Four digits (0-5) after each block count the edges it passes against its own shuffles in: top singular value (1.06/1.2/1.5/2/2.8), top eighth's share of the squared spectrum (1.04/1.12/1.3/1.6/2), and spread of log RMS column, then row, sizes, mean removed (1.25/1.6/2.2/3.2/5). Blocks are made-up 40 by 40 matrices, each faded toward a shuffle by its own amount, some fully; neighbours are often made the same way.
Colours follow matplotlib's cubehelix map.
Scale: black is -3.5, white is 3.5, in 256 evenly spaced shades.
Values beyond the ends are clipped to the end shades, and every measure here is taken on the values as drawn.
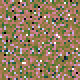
0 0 0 0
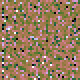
2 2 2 0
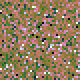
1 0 0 0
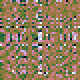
4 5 3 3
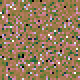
0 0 0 0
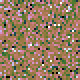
0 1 0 0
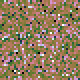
1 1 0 0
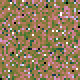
0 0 0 0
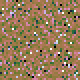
1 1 0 0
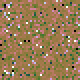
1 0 0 0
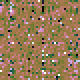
3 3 2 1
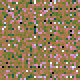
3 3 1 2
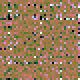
3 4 2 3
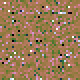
2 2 0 1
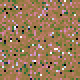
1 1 0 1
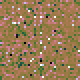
2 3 0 0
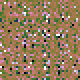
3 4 2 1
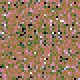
2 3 1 1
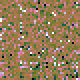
2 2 1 0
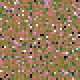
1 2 0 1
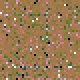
2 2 0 0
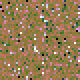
0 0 0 0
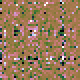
3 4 2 2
